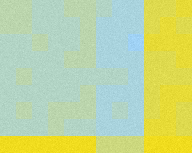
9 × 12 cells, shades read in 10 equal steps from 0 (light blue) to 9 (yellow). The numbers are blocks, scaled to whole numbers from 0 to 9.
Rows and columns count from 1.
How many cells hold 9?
9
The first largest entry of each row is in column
12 11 10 12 10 11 11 10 1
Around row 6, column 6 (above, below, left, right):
2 3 2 1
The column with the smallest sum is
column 9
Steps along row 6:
same same same same up down same same up up same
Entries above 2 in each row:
7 6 5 5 4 4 7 4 12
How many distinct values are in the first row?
5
